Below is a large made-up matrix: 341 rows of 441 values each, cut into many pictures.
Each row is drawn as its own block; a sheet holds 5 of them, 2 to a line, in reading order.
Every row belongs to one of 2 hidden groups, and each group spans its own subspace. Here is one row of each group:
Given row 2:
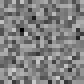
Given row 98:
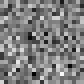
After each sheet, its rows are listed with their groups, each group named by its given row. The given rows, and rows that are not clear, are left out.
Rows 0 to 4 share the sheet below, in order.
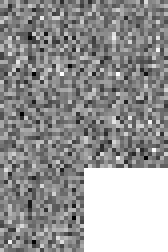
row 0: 98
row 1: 98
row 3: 98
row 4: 98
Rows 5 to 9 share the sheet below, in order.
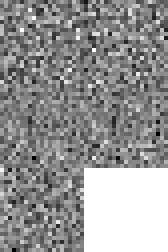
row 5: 2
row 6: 2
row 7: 98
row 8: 98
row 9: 2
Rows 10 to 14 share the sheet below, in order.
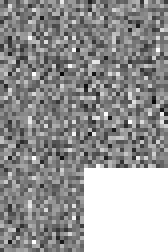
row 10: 98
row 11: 98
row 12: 98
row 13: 2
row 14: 98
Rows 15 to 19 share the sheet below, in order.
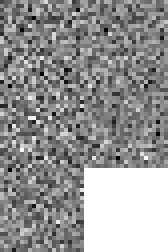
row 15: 2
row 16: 2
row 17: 2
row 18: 98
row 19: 2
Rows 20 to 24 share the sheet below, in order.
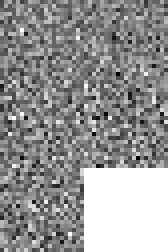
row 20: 2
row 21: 98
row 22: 2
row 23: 2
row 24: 98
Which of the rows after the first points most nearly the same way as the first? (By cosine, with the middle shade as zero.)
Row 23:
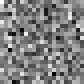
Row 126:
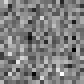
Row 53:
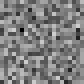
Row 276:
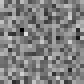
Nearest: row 276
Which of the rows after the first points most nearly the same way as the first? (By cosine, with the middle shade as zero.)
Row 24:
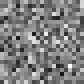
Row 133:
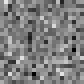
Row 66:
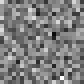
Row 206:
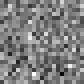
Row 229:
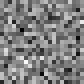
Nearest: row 206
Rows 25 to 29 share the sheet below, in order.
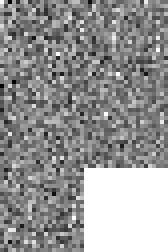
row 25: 2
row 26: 98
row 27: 2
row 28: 2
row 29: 98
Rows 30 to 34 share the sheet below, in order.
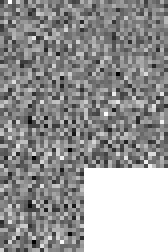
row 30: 2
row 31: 98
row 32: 98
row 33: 2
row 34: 98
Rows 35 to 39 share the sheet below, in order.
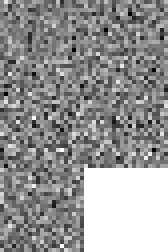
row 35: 98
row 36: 2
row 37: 98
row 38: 98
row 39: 2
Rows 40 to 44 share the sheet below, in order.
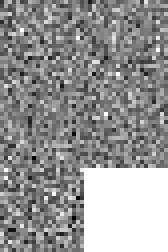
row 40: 2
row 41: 98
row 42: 98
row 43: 2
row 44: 98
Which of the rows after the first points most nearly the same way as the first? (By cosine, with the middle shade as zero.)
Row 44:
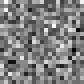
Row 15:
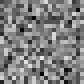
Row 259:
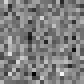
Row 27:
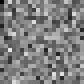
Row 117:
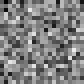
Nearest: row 259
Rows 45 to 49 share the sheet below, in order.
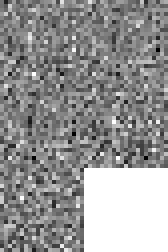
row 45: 98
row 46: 98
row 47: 98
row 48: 98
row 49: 2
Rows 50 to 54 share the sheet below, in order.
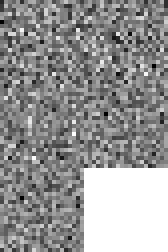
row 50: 2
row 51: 98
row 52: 98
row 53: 2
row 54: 2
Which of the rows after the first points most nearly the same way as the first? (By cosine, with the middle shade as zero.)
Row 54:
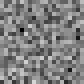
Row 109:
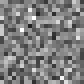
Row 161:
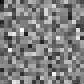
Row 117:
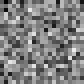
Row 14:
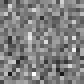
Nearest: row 14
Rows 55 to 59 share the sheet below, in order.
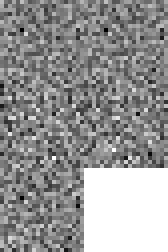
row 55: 2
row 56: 2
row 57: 2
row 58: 2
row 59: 2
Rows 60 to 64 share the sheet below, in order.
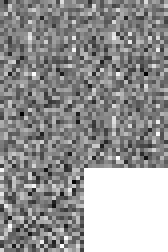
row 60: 98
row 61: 98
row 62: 2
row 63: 98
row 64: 2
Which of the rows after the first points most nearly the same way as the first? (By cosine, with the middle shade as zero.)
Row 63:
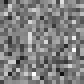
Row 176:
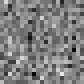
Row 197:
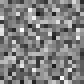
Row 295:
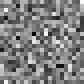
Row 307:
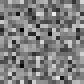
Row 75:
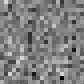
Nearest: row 295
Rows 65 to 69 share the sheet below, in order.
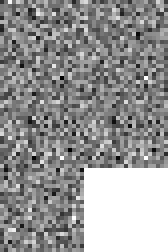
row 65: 2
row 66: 2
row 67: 98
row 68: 98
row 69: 98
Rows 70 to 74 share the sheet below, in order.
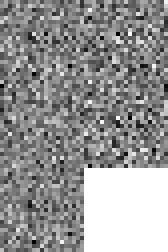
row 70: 98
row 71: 98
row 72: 2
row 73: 98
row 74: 98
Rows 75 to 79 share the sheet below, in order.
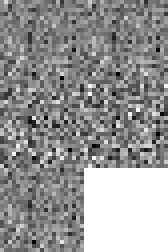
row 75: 98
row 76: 98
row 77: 98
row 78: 98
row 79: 98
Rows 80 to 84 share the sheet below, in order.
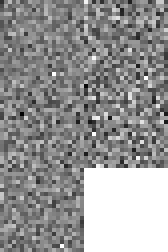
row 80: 2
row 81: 2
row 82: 2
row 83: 2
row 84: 2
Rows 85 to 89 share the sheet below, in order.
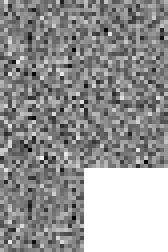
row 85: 98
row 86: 2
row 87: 2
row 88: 2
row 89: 98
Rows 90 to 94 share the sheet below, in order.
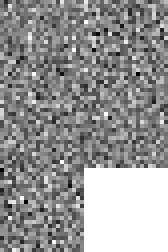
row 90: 98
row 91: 2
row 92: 2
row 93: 2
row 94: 2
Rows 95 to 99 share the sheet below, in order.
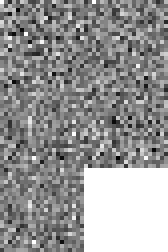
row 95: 2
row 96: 2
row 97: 98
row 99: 98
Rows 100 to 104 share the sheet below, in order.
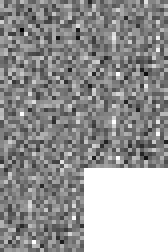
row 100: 2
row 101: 98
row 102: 2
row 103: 98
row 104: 98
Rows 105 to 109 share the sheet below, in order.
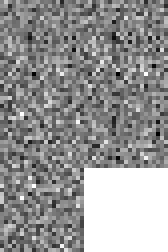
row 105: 98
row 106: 98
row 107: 2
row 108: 98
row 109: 2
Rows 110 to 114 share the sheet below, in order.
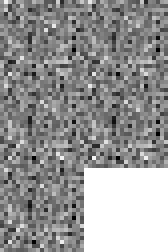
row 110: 98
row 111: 98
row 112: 98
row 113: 98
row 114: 98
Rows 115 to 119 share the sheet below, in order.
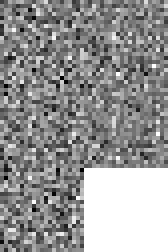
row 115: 2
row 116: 98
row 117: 98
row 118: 98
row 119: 98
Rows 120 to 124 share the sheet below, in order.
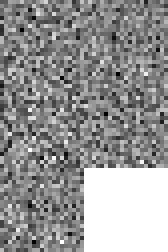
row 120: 2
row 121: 98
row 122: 2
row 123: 2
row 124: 98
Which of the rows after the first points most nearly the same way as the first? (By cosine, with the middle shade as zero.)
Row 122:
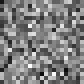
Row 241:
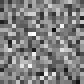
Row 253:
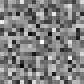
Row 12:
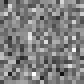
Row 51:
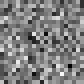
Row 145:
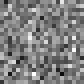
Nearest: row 241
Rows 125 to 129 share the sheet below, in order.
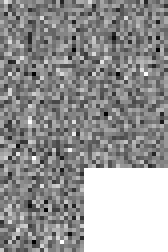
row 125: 98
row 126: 98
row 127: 98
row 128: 2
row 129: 98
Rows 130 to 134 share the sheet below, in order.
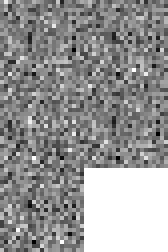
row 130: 98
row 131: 98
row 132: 98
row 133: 98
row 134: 98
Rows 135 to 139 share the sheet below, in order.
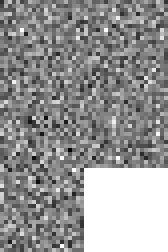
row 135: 2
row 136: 2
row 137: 98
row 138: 98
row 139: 2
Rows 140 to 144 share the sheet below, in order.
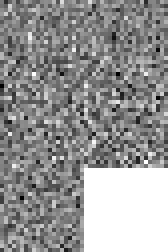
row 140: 98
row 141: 98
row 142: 2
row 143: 2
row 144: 2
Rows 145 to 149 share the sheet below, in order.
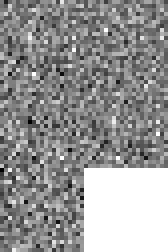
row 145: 98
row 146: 2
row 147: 98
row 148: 98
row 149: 2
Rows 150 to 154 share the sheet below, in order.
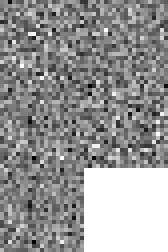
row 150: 2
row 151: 2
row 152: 98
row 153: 98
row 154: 98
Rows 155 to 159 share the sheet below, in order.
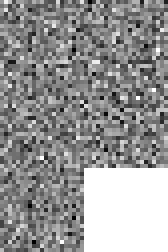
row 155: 98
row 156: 98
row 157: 2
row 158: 2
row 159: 98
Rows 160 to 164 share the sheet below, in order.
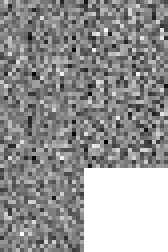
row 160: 98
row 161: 2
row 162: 98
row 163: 98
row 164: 2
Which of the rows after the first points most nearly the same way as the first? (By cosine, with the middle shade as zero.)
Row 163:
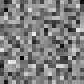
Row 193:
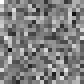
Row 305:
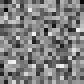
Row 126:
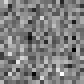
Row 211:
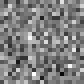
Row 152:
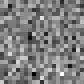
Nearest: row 305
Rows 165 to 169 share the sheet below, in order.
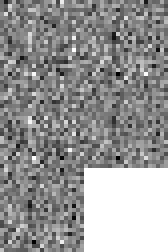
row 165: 98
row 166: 98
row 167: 98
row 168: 98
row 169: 98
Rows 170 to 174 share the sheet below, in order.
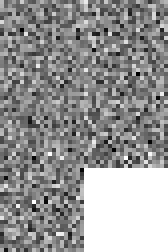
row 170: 2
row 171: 2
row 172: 98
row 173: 2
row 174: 98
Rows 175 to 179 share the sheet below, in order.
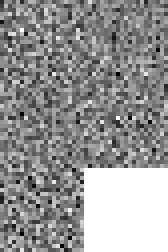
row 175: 2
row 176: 98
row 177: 2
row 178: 98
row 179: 2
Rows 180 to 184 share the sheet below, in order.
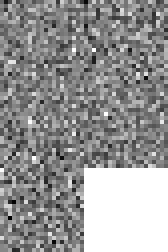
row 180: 98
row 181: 2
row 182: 98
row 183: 2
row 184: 2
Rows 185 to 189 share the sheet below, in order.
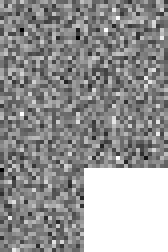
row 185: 2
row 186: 2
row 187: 2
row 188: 98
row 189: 2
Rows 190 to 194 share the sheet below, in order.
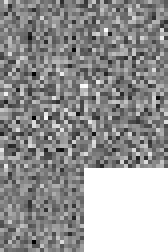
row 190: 98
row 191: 2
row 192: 98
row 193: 2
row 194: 98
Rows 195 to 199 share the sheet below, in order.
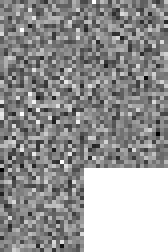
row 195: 2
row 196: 2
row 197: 2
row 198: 98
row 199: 2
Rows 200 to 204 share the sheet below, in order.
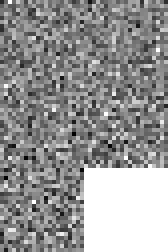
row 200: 2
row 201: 98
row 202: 98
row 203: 2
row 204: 98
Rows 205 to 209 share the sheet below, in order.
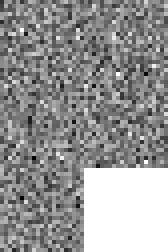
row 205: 2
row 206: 98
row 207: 98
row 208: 2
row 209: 2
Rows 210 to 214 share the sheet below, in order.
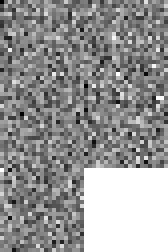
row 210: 2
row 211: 98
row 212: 2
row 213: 2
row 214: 2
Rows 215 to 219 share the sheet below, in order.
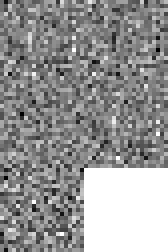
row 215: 98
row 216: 98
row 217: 2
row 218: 98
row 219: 98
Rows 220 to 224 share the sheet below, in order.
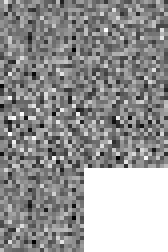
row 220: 98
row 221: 2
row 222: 2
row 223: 98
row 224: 98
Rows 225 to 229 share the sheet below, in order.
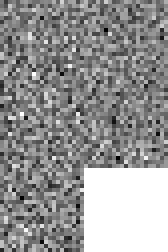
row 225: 98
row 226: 2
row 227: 2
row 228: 98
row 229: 2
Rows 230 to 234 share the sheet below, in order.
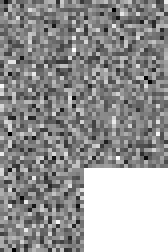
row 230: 98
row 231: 2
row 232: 2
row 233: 98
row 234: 2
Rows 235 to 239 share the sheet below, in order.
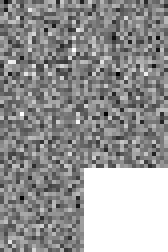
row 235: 98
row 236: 98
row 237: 2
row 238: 2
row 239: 2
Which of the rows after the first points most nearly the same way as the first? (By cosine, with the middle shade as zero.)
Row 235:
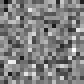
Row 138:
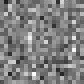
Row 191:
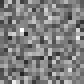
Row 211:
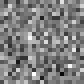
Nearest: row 138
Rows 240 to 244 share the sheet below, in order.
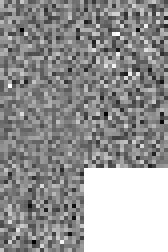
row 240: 2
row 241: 2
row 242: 2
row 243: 2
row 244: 98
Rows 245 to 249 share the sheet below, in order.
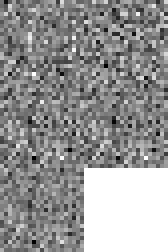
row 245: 98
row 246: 2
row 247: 98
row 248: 98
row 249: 98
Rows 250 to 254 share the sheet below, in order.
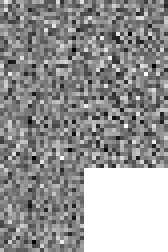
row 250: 98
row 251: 98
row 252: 98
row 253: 2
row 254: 98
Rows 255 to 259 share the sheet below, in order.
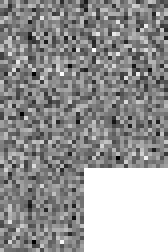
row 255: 98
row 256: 2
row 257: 2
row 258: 98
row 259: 98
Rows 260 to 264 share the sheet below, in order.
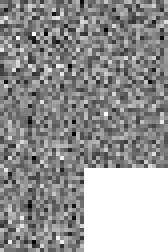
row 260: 98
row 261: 2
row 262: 98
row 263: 2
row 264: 98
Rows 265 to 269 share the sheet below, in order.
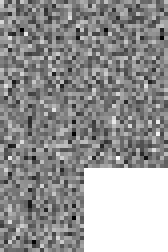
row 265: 2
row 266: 2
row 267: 98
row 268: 98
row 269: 98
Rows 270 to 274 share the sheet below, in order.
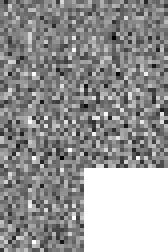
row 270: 98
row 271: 98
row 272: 98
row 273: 2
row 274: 98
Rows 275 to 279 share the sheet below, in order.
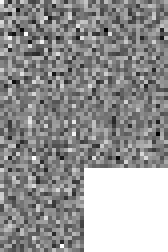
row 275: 2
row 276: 2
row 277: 98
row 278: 98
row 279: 2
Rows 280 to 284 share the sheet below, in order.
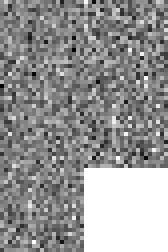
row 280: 98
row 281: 2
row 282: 2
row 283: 98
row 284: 98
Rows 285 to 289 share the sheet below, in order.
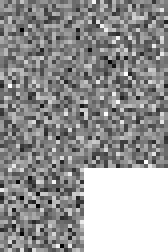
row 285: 2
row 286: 2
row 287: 2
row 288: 2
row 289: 2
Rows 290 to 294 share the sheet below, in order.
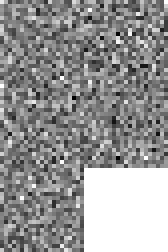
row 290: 2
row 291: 98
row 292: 2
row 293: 98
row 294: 2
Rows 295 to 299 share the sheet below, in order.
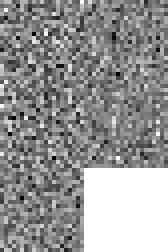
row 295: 98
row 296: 98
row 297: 2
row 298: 98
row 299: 2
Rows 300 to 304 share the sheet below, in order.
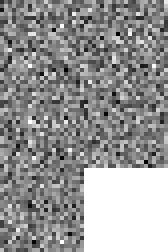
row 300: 2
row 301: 98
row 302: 98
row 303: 2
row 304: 98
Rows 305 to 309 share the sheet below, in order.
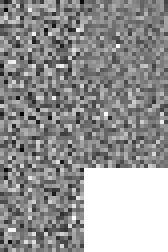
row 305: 98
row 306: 98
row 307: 2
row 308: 2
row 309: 98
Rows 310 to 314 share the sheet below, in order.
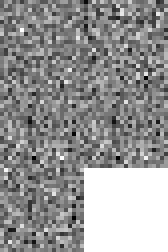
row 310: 2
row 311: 2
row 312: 98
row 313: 98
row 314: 98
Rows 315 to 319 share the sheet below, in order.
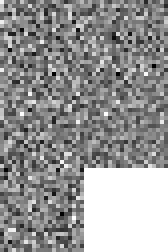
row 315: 2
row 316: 98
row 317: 2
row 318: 2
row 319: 98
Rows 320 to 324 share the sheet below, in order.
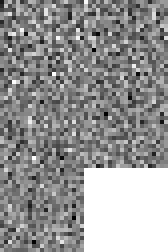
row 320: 2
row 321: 2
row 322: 98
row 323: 2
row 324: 98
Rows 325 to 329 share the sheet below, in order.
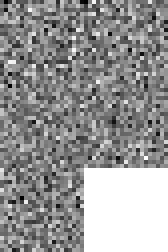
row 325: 98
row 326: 2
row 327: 2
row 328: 98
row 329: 2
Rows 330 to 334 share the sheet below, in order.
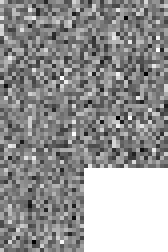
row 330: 2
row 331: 98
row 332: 98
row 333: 98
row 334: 98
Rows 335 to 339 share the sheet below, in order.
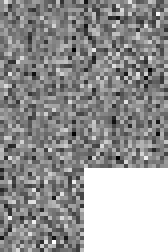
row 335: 98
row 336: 2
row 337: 98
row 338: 98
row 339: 2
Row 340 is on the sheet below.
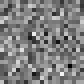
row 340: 98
